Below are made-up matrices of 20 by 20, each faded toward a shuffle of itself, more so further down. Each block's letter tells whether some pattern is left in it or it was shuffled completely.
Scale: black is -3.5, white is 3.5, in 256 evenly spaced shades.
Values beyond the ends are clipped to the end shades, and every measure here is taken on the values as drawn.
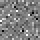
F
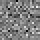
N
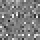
N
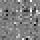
N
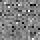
N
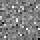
F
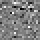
N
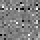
N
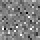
F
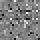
N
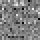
N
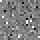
F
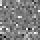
N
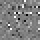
N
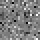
F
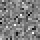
F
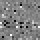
N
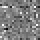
N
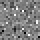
F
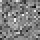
F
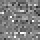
N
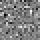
N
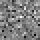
N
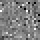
N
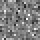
F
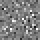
F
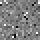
F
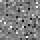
F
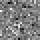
F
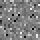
F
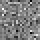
N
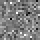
F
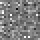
N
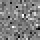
F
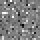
F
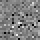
F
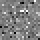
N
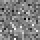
F
